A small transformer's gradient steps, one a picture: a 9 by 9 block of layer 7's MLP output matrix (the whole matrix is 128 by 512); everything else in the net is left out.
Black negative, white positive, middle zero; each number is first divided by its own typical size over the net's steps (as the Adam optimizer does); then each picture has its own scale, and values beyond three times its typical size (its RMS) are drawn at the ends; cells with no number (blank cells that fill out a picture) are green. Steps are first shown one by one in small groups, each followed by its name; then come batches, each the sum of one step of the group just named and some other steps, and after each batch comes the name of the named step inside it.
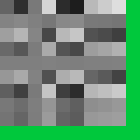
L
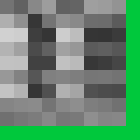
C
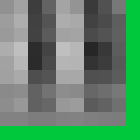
L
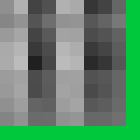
C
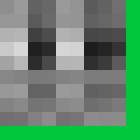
C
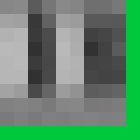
C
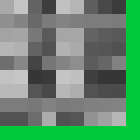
L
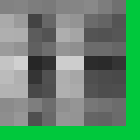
C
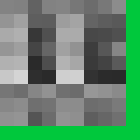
L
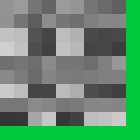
C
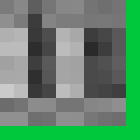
C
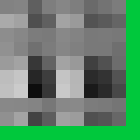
C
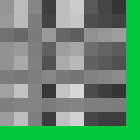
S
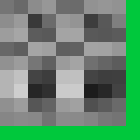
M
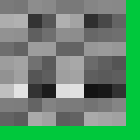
M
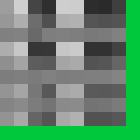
S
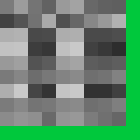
M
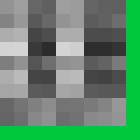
M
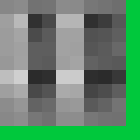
M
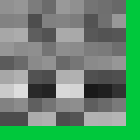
M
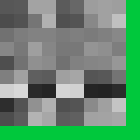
M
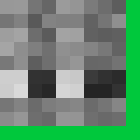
M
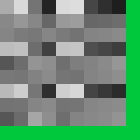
S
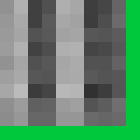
M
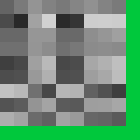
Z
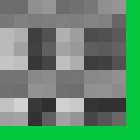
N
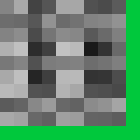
Z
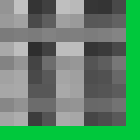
Z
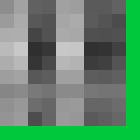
N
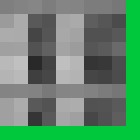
N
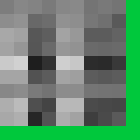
N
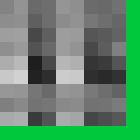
Z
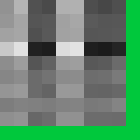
Z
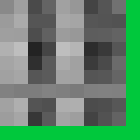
N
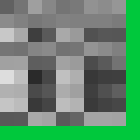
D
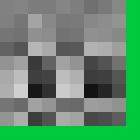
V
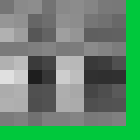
D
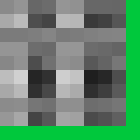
V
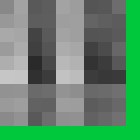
D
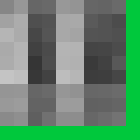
D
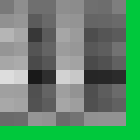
D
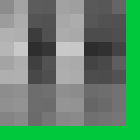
D
